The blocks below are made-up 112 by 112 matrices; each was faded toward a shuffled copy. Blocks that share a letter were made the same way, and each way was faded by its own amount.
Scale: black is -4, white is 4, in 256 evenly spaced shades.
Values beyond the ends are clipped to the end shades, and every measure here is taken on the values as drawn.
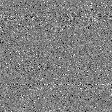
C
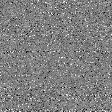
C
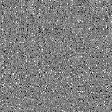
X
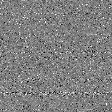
C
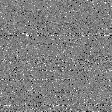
C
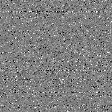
C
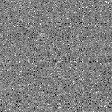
X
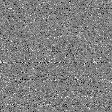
C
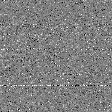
C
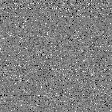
C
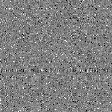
X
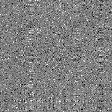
X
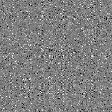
X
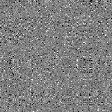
X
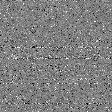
C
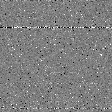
C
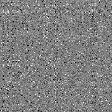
X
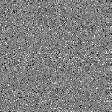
X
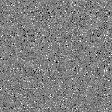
X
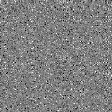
X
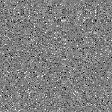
X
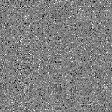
X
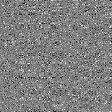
X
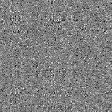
X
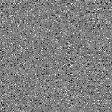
X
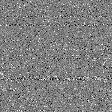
C
